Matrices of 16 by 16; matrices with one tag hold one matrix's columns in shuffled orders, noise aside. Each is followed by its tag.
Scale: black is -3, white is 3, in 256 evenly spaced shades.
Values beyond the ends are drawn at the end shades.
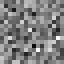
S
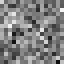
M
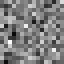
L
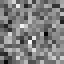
L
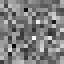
S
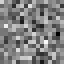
L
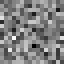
S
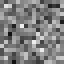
L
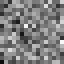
L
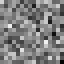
L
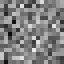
L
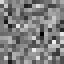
L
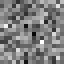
L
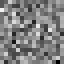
M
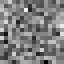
M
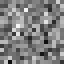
M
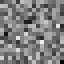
L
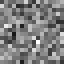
L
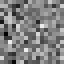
L
